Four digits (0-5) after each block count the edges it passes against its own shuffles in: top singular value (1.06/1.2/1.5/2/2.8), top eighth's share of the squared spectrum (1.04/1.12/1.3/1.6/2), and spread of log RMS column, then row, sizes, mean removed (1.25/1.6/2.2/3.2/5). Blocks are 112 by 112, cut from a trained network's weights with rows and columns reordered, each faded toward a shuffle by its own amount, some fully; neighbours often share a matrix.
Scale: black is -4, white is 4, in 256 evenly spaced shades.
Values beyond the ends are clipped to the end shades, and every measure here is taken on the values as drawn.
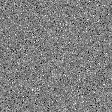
1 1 0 0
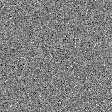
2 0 0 0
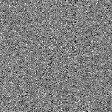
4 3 2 2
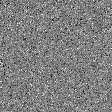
0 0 0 0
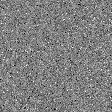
0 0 0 0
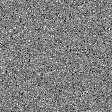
0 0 0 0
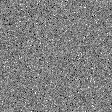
0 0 0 0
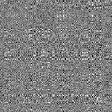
4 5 3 3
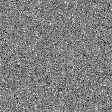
2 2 0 0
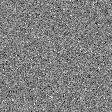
0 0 0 0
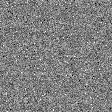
2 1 0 0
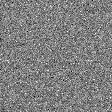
1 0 0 0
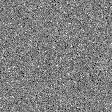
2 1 0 0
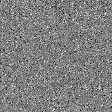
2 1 0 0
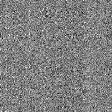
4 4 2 2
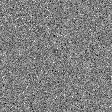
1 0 0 0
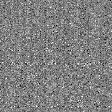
3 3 1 2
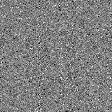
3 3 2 1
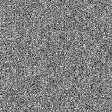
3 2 0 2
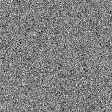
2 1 0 0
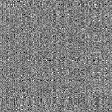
4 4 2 3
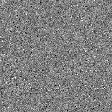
2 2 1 1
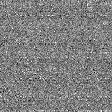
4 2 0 2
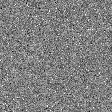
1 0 0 0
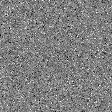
1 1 0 0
